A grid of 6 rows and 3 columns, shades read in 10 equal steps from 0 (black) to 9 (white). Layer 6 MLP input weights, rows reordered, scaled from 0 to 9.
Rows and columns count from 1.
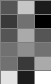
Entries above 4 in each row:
1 0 1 1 1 2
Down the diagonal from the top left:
3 4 3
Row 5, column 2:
2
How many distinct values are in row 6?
3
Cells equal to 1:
2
